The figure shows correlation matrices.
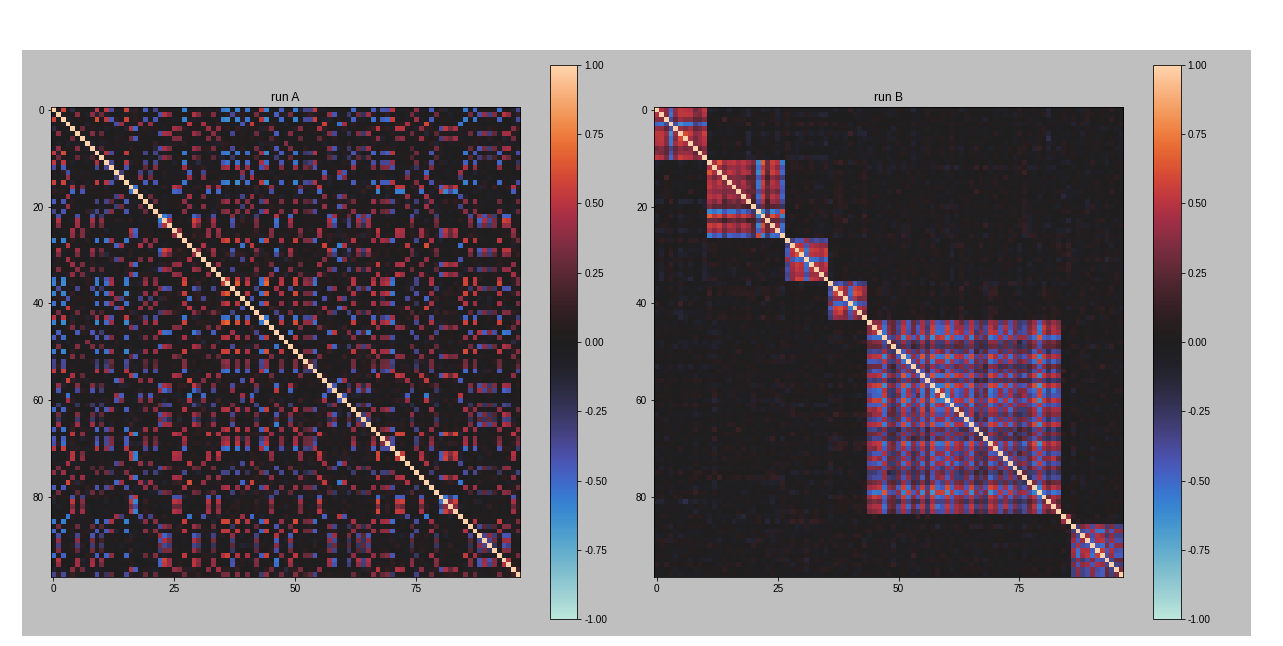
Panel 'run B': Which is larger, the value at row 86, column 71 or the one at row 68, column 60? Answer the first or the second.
the first
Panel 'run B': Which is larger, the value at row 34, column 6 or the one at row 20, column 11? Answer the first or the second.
the second
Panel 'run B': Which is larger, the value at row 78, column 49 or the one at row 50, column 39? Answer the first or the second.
the first
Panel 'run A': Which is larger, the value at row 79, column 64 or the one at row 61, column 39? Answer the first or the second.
the second
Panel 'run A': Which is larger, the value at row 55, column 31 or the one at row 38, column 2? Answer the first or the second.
the first
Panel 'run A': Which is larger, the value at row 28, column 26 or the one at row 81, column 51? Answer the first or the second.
the second
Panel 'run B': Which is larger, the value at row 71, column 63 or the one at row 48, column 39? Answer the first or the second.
the second
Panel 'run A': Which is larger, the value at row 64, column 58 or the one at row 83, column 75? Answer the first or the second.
the first
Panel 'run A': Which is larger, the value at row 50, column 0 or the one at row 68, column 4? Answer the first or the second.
the second
